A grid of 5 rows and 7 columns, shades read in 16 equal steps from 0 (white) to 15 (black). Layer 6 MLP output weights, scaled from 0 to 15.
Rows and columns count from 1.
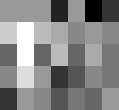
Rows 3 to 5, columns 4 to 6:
4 9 5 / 12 10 7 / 10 8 9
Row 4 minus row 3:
-2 2 -3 8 1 2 0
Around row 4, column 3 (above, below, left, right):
9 7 2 12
